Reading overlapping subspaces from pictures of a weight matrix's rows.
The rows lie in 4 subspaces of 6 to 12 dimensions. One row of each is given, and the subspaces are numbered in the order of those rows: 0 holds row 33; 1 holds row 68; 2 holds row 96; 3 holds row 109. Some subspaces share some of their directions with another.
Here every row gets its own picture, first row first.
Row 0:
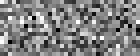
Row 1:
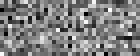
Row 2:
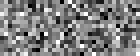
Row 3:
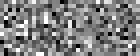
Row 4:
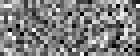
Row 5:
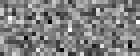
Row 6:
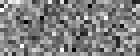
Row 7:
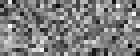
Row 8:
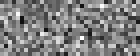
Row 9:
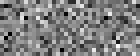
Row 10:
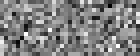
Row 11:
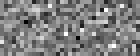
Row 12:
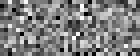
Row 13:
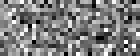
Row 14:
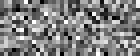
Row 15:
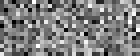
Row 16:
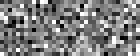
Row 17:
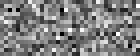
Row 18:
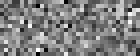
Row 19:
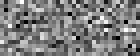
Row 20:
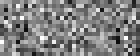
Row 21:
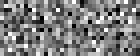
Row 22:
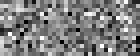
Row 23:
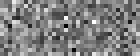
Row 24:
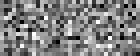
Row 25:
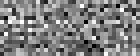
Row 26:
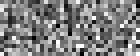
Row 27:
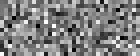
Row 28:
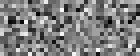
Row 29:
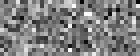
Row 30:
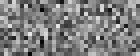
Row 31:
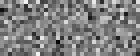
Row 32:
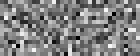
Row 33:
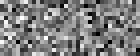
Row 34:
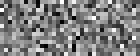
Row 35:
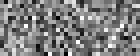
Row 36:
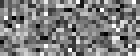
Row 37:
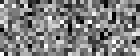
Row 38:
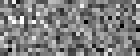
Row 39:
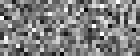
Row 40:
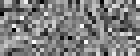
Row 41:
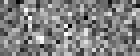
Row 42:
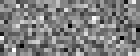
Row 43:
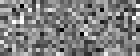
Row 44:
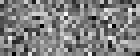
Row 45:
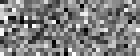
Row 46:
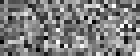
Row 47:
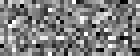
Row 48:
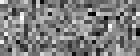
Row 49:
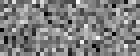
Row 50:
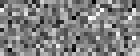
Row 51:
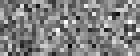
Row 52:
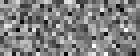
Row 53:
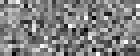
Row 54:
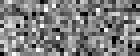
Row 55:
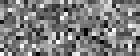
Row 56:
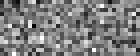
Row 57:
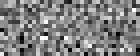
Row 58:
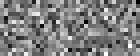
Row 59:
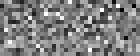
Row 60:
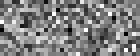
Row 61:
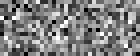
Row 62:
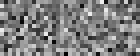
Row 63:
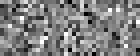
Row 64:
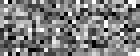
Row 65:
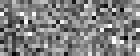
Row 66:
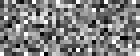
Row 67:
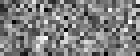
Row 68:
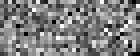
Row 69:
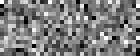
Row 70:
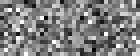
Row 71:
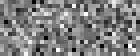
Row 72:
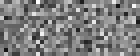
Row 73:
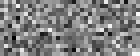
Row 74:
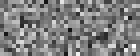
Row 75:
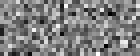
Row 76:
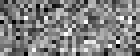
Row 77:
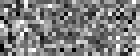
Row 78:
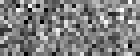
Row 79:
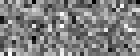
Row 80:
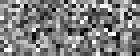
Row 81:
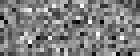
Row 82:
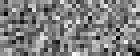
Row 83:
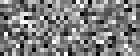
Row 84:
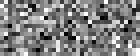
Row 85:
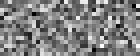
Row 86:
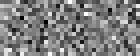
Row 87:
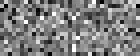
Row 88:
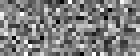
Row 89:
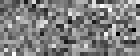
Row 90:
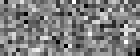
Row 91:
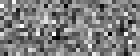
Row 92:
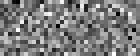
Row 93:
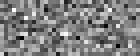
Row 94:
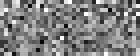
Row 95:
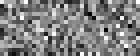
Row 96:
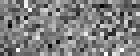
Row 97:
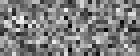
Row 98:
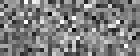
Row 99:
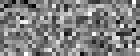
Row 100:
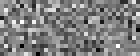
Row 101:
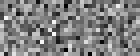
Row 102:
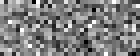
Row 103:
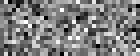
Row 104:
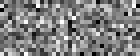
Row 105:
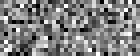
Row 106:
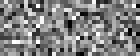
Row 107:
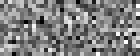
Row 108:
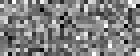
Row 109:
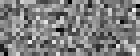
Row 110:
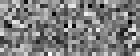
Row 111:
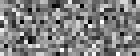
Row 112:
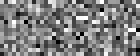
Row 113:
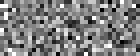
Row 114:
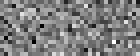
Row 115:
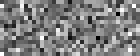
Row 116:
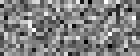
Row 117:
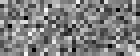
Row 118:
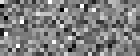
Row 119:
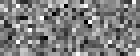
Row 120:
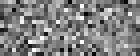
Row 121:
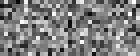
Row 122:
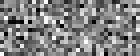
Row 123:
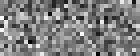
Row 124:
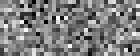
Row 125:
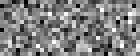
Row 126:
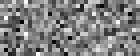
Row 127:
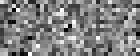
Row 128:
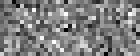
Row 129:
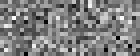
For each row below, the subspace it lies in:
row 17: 2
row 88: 0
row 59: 1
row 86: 3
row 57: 3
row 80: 2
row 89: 2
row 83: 3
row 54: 1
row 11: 3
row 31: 1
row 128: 2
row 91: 3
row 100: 0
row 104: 2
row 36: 3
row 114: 2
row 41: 2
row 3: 3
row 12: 0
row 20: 3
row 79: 2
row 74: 3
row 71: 1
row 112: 0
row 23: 3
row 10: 3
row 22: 3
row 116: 3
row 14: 1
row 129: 3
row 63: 0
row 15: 0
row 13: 3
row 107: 2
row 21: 3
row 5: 1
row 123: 0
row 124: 3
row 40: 1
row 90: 3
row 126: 2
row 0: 0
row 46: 0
